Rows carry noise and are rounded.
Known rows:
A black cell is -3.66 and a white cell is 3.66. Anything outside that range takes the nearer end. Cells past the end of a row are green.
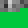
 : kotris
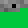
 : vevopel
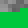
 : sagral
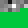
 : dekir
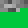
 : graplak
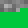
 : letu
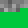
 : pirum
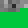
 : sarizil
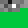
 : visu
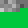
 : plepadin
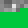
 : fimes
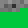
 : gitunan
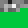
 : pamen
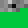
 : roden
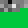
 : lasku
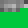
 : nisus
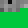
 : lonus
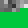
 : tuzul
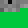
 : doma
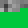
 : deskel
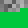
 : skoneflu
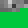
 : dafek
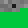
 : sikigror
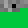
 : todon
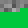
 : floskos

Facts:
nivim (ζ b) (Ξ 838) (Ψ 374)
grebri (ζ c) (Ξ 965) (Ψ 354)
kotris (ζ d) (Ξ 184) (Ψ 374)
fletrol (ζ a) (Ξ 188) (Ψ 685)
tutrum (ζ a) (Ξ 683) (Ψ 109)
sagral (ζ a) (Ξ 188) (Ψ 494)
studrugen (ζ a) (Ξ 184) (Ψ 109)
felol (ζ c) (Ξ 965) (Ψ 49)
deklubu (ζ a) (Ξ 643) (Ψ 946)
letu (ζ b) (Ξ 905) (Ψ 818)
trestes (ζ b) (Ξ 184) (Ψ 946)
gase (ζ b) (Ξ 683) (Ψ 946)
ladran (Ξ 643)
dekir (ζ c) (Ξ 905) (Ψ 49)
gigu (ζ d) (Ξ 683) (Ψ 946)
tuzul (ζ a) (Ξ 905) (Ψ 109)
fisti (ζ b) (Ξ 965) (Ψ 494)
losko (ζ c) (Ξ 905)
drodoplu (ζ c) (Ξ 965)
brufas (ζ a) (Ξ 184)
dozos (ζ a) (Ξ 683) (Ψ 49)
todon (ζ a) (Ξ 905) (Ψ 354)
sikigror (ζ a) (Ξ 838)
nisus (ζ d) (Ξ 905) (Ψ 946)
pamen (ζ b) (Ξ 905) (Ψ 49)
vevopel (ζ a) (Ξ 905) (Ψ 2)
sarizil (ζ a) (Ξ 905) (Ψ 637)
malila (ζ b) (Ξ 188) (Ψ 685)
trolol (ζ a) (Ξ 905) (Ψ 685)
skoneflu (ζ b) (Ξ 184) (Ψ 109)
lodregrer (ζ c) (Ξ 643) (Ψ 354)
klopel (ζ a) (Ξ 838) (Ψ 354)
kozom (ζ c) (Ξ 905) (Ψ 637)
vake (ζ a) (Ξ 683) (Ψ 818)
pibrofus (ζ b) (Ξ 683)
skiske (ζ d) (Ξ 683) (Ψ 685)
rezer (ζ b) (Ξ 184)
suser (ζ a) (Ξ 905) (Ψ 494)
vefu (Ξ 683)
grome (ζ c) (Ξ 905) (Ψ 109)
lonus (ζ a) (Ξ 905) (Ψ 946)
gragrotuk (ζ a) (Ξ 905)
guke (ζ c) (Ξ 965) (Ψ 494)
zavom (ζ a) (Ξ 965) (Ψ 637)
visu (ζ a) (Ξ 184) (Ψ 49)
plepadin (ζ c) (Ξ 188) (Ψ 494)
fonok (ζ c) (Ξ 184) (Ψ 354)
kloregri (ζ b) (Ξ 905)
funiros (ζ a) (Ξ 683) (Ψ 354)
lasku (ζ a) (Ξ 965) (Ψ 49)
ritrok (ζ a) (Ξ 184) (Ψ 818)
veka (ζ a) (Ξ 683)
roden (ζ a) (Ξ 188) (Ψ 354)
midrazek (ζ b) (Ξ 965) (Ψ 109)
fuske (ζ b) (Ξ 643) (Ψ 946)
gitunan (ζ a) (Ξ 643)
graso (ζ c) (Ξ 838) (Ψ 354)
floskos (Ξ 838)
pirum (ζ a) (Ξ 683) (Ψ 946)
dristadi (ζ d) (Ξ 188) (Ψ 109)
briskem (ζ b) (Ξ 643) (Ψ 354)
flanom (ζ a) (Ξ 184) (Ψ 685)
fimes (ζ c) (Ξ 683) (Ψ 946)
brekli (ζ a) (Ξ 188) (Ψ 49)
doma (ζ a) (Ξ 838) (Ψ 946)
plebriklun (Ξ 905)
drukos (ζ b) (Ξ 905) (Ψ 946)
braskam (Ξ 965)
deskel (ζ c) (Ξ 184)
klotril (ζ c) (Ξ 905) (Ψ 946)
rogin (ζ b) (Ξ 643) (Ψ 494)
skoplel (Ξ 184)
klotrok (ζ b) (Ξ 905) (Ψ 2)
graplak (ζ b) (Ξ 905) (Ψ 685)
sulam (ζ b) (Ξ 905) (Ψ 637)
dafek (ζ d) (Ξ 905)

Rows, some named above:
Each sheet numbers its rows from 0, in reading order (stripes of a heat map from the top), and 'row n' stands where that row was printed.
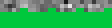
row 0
tutrum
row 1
sagral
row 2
pamen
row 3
drukos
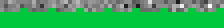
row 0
drodoplu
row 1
sarizil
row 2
midrazek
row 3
kozom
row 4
nivim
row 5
dafek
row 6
pamen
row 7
felol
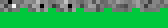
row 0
visu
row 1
klotrok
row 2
klotrok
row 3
suser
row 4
zavom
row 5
ritrok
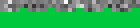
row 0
briskem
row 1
brufas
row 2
dristadi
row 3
skoplel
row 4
flanom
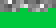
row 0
dristadi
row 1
trestes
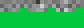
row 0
losko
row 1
klotril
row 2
graso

